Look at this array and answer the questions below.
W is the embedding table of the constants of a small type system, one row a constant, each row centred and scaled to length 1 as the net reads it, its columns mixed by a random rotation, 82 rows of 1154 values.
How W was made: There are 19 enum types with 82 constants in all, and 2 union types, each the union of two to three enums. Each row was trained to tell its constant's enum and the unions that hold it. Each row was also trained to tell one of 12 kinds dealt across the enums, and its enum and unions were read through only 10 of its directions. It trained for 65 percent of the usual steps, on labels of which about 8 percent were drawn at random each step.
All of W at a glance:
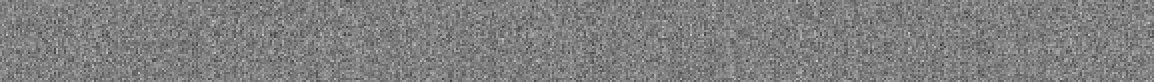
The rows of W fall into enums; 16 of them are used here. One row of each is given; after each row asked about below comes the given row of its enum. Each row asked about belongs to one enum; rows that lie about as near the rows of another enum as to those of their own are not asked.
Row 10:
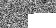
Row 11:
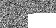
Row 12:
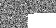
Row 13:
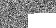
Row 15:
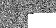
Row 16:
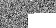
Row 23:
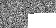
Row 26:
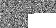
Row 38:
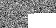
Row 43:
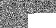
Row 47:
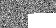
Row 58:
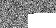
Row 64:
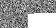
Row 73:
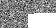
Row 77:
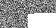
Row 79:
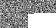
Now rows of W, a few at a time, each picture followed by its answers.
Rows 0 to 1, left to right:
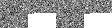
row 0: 10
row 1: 23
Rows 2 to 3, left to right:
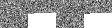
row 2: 16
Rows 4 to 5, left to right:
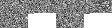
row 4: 13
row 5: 23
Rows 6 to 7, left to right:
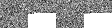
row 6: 10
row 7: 38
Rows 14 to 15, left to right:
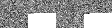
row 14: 38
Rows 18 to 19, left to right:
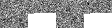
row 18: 64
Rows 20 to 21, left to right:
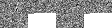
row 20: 43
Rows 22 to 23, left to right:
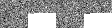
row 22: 13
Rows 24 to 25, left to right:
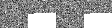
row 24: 58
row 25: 16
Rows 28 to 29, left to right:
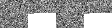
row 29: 64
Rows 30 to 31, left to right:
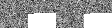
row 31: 77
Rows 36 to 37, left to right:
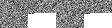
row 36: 58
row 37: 79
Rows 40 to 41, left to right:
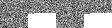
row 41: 64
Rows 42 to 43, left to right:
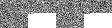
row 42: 16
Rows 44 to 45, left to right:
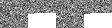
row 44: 43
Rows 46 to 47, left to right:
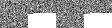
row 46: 11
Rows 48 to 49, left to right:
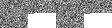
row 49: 43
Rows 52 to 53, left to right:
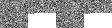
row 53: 13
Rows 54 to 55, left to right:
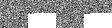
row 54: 47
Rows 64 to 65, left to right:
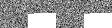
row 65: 79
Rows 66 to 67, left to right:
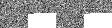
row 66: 15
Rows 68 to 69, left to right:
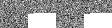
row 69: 58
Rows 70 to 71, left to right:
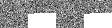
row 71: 58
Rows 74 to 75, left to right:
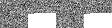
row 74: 43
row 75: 77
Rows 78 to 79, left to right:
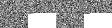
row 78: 38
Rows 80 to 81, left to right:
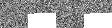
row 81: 64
